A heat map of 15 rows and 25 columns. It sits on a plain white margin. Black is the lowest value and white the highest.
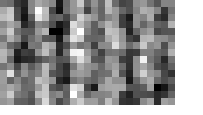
The values follow a bell shape. No overall slope runs across the table. Upright stripes repeat 5 times across the table. On average the colour sits 50% of the way up the scale. The grain runs up and down. No row or column stands out.
